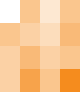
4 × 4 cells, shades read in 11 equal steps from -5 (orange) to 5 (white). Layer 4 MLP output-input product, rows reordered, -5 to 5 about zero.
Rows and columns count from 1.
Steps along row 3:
down up down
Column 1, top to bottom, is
5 0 1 1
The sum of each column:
7 -3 6 -6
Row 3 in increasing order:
-1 0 1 1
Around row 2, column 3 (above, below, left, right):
3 1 1 -1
